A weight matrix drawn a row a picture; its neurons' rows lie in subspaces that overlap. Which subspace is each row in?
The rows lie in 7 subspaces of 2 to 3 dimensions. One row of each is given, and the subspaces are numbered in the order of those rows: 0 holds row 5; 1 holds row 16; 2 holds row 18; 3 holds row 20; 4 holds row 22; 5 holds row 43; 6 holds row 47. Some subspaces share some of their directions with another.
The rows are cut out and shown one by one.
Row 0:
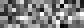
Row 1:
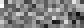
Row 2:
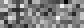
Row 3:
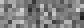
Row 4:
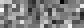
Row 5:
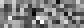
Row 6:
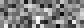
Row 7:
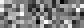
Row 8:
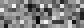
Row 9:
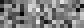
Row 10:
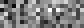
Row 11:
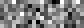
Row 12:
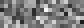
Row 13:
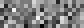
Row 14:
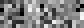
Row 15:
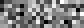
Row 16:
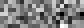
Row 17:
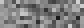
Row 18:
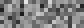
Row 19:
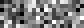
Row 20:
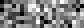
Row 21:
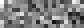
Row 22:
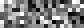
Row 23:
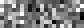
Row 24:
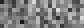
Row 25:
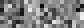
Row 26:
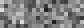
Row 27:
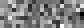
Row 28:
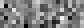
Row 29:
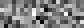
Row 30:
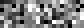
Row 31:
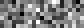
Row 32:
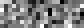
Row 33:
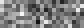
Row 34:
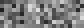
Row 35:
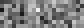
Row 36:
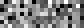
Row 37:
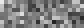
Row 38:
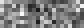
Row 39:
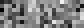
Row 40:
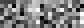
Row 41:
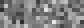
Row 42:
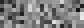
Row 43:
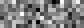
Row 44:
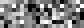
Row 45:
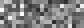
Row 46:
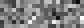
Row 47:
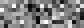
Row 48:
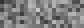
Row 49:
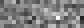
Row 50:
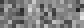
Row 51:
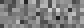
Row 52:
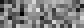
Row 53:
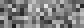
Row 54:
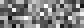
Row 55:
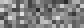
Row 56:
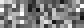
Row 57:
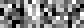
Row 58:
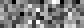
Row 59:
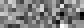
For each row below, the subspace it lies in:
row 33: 3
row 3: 2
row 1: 4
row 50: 2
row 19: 0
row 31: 5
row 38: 3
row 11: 5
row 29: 0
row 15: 3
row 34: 6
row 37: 4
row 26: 0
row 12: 0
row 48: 4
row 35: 1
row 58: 5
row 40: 0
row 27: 1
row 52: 6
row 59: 1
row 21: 4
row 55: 2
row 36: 2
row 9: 3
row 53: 1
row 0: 1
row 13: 0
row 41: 0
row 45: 2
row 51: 2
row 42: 1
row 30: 6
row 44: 6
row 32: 5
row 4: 5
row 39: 5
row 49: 3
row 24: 2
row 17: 3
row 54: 1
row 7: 3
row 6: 6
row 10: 4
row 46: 3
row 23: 1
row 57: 4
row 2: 2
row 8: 6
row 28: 0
